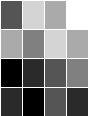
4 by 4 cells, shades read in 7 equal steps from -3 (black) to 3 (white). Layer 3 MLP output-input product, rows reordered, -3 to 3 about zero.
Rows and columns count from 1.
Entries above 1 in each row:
2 1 0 0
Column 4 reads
3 1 0 -2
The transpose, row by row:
-1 1 -3 -2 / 2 0 -2 -3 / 1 2 -1 -1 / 3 1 0 -2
